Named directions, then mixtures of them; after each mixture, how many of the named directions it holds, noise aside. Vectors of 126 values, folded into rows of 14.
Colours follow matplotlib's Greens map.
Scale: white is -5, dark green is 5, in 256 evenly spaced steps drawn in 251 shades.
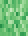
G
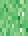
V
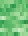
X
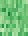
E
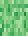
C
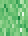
one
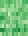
two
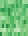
three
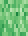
two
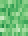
two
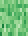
two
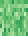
one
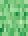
three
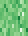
one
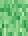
three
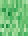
one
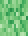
one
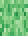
one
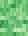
two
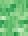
one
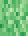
one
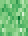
two
